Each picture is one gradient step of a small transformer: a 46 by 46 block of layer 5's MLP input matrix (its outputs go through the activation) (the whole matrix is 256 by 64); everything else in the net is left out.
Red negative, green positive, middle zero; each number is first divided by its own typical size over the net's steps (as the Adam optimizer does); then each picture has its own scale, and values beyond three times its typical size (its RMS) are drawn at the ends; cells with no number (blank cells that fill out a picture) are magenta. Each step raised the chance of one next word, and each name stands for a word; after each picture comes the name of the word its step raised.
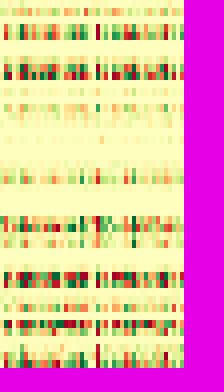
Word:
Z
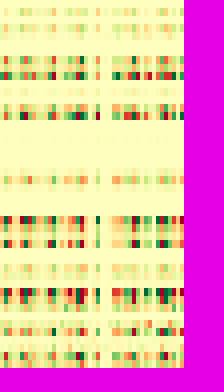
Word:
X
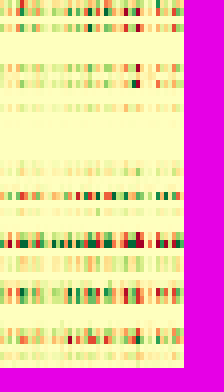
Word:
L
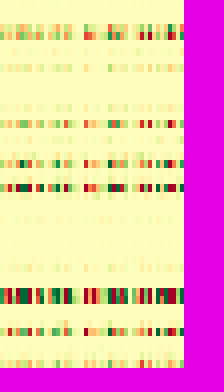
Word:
X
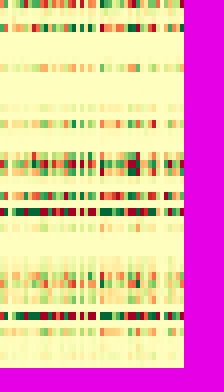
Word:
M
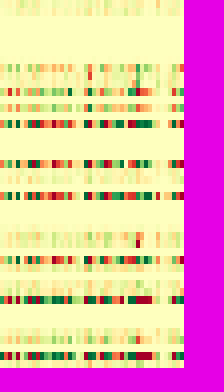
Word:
Z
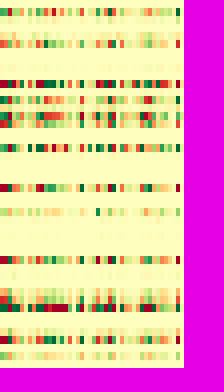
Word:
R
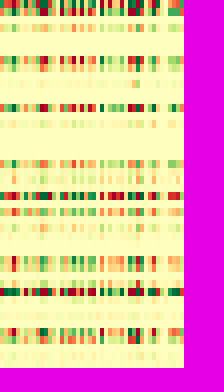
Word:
R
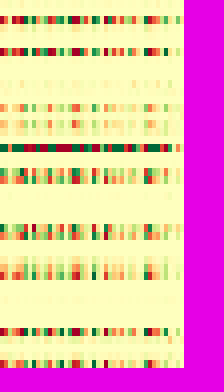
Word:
L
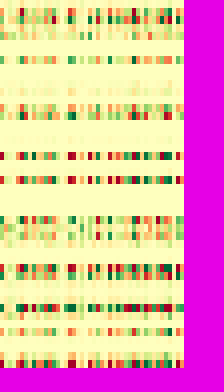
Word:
R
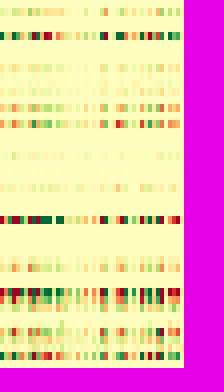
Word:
X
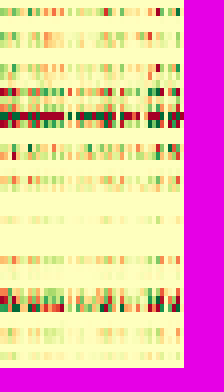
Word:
M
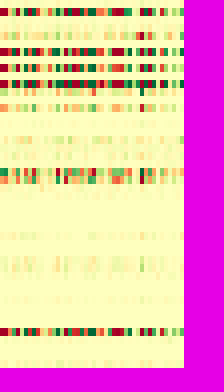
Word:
L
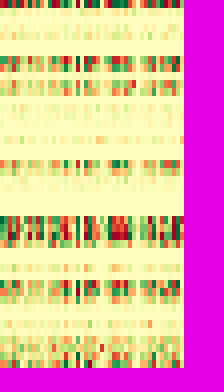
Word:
Z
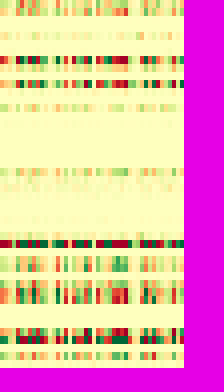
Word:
L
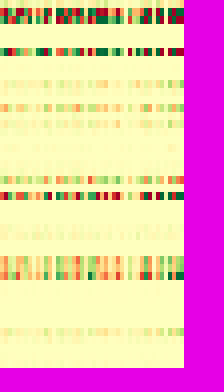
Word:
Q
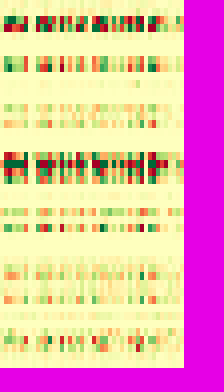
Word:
M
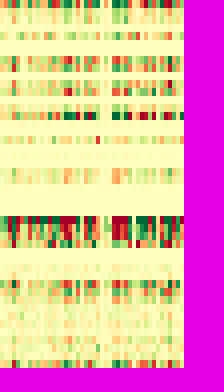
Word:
Z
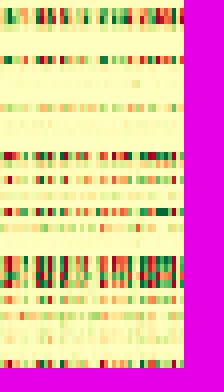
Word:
R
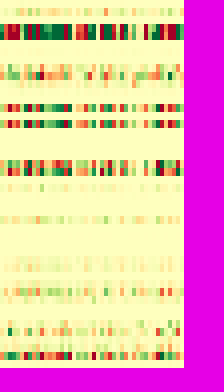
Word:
M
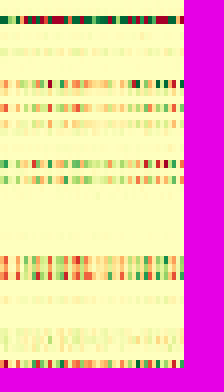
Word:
Q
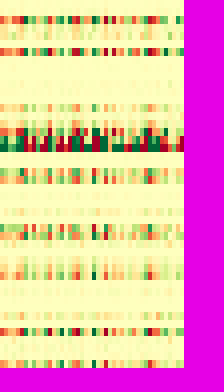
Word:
L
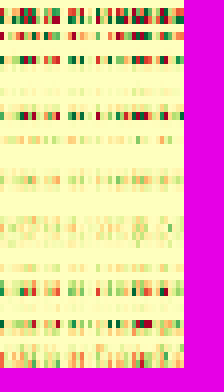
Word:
Q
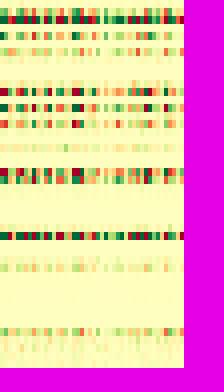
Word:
M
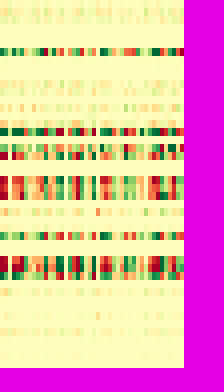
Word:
R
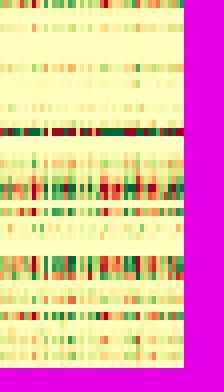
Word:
R
